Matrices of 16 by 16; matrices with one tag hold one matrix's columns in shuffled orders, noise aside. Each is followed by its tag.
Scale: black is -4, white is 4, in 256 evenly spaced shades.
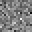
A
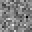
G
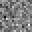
G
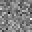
A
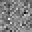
A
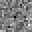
G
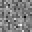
G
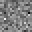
A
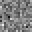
G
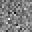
A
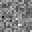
G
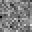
G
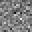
A
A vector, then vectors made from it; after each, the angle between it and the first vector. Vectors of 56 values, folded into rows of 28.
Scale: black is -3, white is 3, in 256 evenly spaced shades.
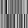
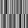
partly aligned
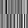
nearly parallel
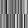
nearly parallel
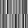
nearly opposite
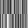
partly opposed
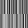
partly opposed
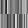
nearly parallel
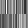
partly opposed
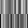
orthogonal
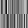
nearly parallel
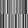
nearly opposite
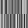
nearly parallel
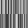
partly aligned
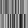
partly aligned
